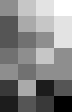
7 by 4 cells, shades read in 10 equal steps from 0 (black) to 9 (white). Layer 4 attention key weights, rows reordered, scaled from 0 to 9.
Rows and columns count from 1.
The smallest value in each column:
1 3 1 0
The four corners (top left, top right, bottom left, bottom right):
5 9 1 0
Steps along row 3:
up up up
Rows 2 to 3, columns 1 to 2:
3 6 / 3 4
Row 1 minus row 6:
3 1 7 6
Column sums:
23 35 35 38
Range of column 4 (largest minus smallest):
9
